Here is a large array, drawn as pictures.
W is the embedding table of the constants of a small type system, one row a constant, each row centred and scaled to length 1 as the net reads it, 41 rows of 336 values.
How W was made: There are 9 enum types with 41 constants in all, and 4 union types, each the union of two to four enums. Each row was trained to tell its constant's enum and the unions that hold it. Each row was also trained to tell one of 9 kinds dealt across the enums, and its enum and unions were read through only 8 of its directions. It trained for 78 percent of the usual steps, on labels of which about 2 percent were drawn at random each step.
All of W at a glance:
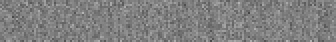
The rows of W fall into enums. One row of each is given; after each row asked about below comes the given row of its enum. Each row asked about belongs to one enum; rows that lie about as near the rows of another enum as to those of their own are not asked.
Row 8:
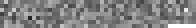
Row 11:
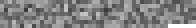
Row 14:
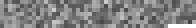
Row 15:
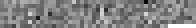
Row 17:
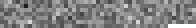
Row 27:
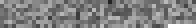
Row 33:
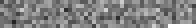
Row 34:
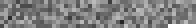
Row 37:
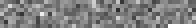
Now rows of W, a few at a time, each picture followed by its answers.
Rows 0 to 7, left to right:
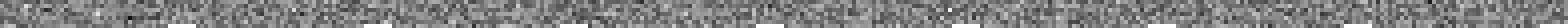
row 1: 15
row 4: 8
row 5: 8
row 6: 27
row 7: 15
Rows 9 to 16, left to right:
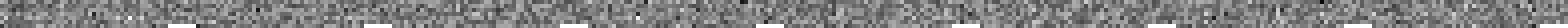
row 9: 34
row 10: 11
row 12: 37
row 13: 15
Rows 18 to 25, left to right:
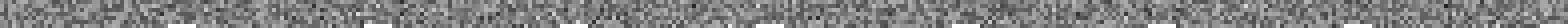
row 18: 11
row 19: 14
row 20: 37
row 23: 34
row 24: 27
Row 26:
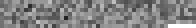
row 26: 8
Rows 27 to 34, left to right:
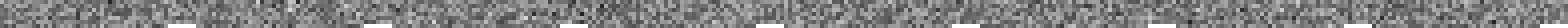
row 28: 34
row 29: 17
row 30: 34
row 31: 14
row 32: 11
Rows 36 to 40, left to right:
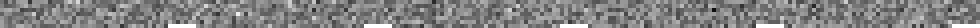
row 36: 11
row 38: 15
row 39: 14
